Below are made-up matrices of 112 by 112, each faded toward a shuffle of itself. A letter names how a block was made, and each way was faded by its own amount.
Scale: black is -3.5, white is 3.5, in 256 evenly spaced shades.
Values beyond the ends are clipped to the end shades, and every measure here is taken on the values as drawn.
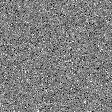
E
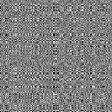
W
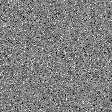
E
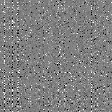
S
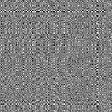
W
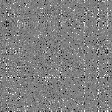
S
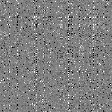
S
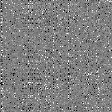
S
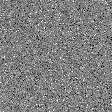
E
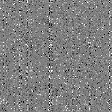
S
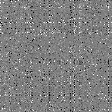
S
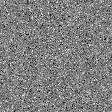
E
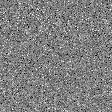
E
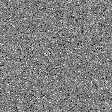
E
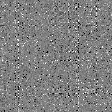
S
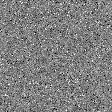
E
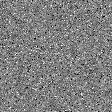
E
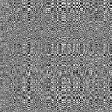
W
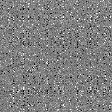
S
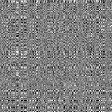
W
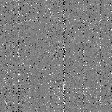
S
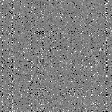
S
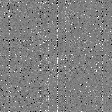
S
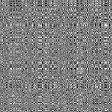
W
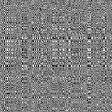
W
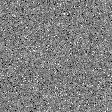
E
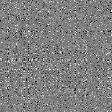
S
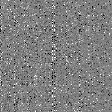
S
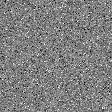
E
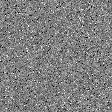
E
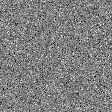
E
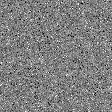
E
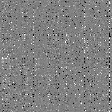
S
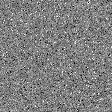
E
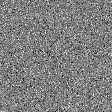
E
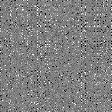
S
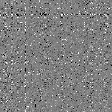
S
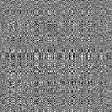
W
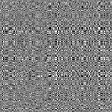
W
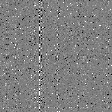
S
